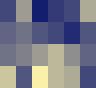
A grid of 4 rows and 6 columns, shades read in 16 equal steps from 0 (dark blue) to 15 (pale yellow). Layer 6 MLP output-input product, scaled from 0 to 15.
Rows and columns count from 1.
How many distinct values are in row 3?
6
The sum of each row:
27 23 46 55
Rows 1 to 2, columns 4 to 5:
2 3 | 3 1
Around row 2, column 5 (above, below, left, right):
3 8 3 4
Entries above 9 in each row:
1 0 1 4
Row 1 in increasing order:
0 2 3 3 9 10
